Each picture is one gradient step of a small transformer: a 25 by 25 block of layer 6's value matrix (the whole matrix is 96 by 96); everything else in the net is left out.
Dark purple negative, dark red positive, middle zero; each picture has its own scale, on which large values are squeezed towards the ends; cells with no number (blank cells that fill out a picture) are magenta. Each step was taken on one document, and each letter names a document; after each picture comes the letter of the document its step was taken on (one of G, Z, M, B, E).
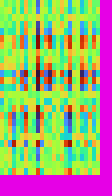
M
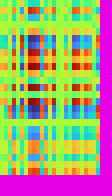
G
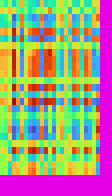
G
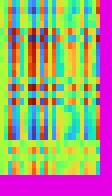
G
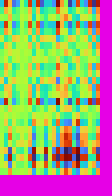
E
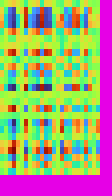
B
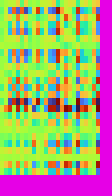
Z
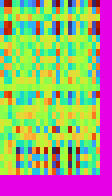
E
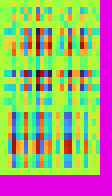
M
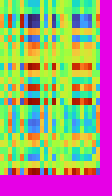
G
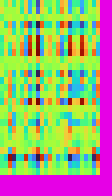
M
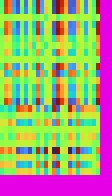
E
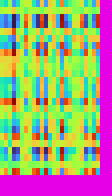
B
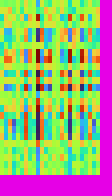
M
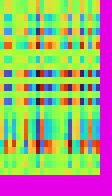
M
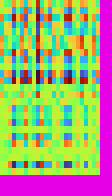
M
